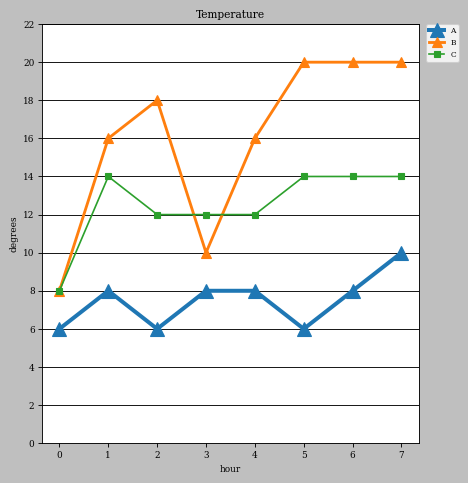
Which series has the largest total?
B
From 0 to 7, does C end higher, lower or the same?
higher
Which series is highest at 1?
B
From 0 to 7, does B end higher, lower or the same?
higher
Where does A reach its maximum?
7
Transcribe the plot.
Title: Temperature
x-axis: hour, ticks 0 1 2 3 4 5 6 7
y-axis: degrees, ticks 0 2 4 6 8 10 12 14 16 18 20 22
Legend: A, B, C
Values:
A: 6 8 6 8 8 6 8 10
B: 8 16 18 10 16 20 20 20
C: 8 14 12 12 12 14 14 14
